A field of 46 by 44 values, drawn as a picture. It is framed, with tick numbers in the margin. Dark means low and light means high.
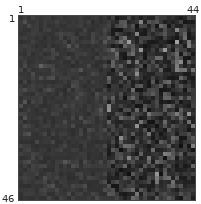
Histogram: skewed, a long tail of high values. Slope: none. Average level on the scale: 20%. Stripes: none. Grain: fine. Seam: vertical, 50% of the way across, the left part calmer. Mirror symmetry: none.
